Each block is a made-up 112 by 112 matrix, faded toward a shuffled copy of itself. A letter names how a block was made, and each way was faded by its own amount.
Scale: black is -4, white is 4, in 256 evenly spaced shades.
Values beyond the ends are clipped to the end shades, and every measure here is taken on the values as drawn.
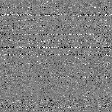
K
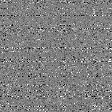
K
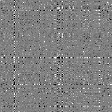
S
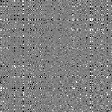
S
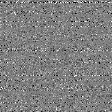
K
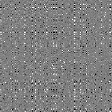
S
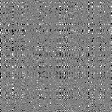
S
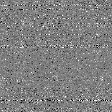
K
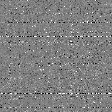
K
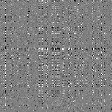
S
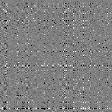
S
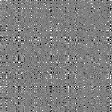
S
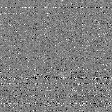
K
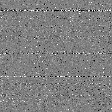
K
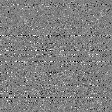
K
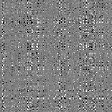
S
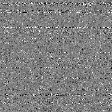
K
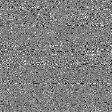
K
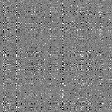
S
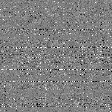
K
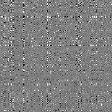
S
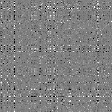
S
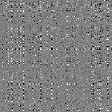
S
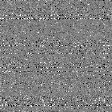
K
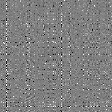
S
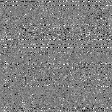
K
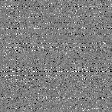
K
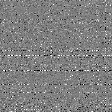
K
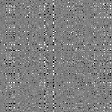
S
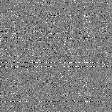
K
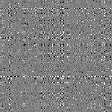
S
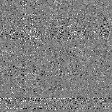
K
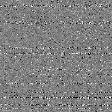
K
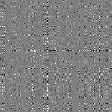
S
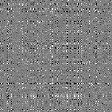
S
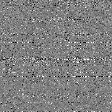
K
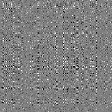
S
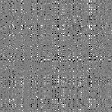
S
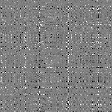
S
